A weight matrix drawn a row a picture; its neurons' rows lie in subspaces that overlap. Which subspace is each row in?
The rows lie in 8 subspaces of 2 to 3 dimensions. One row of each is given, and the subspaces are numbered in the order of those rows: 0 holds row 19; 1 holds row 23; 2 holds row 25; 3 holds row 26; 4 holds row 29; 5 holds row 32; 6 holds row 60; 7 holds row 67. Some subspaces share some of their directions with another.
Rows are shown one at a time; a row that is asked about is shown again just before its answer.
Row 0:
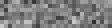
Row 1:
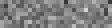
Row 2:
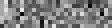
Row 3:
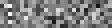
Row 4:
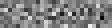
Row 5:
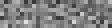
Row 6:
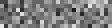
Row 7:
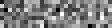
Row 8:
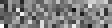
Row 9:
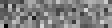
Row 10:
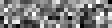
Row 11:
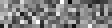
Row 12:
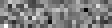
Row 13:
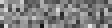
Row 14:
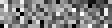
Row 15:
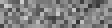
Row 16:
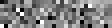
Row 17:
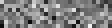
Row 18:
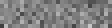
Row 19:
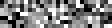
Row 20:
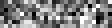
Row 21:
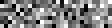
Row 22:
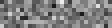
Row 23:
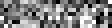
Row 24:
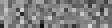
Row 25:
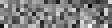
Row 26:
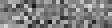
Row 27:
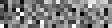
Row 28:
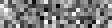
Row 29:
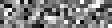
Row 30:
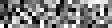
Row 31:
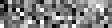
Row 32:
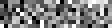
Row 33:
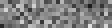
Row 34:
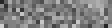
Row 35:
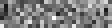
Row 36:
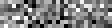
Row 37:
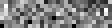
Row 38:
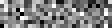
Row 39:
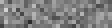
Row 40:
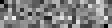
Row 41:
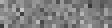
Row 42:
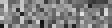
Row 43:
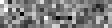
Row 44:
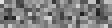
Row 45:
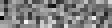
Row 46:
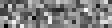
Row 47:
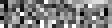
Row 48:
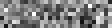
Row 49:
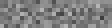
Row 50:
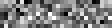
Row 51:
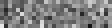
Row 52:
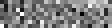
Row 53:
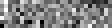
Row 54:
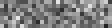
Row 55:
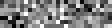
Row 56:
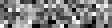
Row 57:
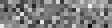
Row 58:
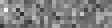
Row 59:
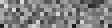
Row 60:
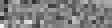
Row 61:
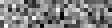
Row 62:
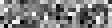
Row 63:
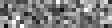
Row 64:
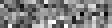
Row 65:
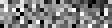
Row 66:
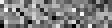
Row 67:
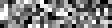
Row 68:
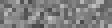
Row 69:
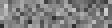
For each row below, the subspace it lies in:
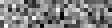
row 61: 3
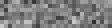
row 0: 6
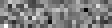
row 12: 0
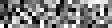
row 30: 5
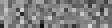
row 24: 4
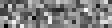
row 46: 0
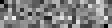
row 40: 2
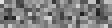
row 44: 2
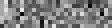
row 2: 1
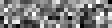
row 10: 1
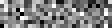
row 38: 5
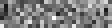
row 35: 7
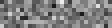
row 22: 5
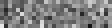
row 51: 4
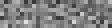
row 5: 6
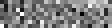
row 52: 5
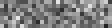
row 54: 0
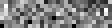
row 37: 7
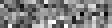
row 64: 6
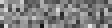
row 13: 3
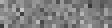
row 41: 7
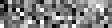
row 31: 2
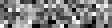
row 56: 6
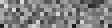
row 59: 4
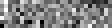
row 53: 6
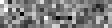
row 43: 2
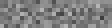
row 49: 3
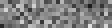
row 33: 3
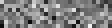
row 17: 1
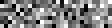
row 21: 7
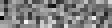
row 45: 6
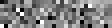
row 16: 7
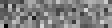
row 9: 0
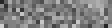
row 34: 2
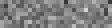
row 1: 7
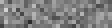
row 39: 1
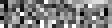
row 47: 6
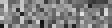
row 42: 6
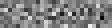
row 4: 3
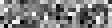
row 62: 2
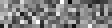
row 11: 5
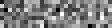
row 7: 3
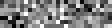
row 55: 0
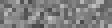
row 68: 4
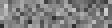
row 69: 7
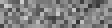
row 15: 4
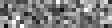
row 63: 0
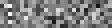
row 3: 4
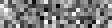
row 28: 1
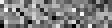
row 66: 1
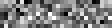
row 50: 7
